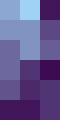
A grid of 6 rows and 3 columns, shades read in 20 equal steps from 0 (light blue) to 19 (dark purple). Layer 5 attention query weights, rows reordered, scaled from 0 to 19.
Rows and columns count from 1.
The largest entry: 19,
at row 4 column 3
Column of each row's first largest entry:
3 3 3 3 2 1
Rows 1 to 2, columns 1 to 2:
4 0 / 6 6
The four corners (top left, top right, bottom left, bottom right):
4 18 18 15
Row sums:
22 25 27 44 43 51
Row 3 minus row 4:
0 -9 -8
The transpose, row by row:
4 6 10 10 12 18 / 0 6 6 15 16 18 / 18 13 11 19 15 15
